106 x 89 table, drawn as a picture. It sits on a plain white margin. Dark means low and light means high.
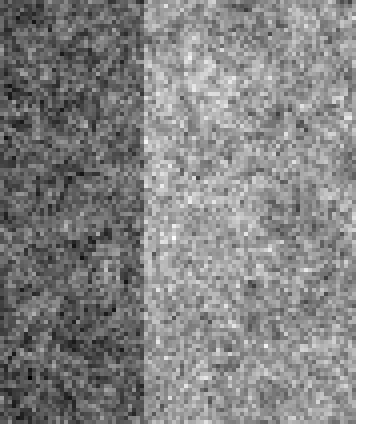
The texture is blotchy. A vertical seam about 40% of the way across splits the table, and the right part is higher. Overall the values sit about 50% of the way up the scale. There are no regular stripes.
